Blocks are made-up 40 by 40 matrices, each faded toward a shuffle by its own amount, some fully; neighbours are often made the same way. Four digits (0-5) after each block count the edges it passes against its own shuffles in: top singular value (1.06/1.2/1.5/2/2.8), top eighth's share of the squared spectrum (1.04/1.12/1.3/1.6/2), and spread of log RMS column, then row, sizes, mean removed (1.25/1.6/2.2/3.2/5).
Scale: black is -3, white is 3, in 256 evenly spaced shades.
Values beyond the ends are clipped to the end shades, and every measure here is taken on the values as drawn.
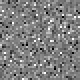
1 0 0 0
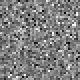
0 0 0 0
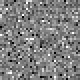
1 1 0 0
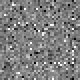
3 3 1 1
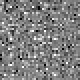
3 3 0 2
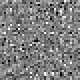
3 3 2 1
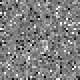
0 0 0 0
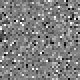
0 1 0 1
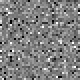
3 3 1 1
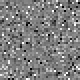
0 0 0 0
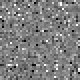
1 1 0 1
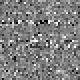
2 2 0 3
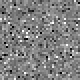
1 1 0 0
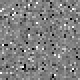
0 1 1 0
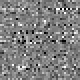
1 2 1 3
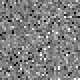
0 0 0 0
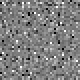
3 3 1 0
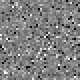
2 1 0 0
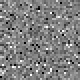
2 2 0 0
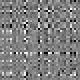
4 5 3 3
